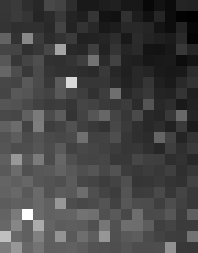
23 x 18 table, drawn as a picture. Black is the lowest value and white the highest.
Slope: up to the bottom left. Ninth with the highest average: bottom left. Histogram: skewed, a long tail of high values. Ninth with the lowest average: top right.
